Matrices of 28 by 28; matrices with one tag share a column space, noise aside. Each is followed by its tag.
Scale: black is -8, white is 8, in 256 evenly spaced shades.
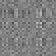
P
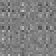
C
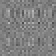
P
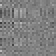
P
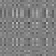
P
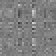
P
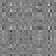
C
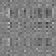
P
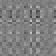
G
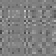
G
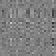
P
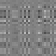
G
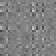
C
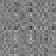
C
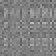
P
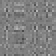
C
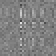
P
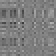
P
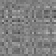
G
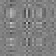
P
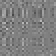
P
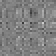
P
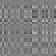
G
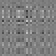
G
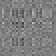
P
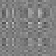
P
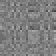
C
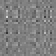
G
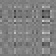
G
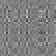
G
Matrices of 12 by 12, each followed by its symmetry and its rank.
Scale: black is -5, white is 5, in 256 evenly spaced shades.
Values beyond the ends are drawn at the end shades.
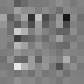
antisymmetric, rank two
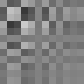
symmetric, rank one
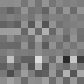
neither, rank two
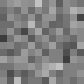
antisymmetric, full rank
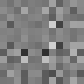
antisymmetric, rank two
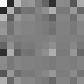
symmetric, rank one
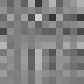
neither, rank two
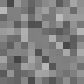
antisymmetric, full rank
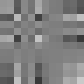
symmetric, rank one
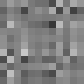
antisymmetric, rank two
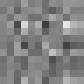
neither, rank two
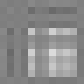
symmetric, rank one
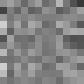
neither, rank two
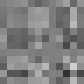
antisymmetric, rank two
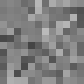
antisymmetric, full rank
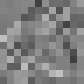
antisymmetric, full rank
